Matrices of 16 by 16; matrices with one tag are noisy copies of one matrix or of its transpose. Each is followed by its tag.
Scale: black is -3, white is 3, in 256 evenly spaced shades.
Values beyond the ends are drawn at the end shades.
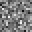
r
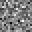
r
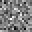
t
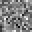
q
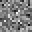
t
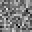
q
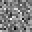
t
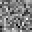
q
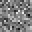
t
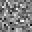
r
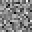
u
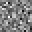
r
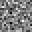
r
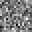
q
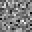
r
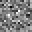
t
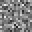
u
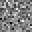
r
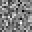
r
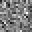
u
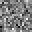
q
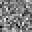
q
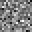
r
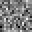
q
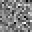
q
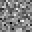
r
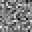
q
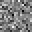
u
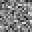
q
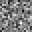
r
